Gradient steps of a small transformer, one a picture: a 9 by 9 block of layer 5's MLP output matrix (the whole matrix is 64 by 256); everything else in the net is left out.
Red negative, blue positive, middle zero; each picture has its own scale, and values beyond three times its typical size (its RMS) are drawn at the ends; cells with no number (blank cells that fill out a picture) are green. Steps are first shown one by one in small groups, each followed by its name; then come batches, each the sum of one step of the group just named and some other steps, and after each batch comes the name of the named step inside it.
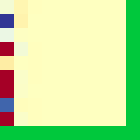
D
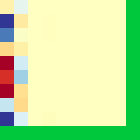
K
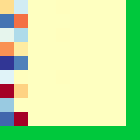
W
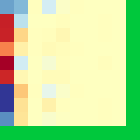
K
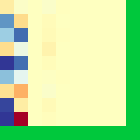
W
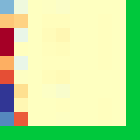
W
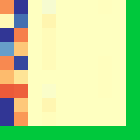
K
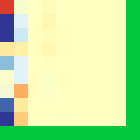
K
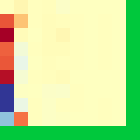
W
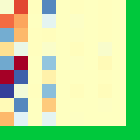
D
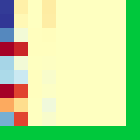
K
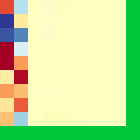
K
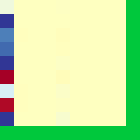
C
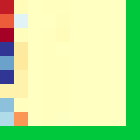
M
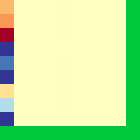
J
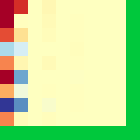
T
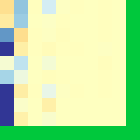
J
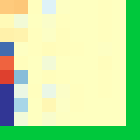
T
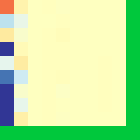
M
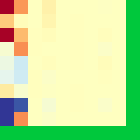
T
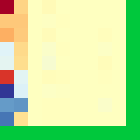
C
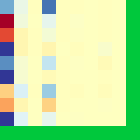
J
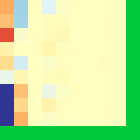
M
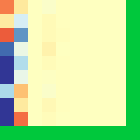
M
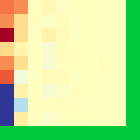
T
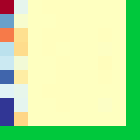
M
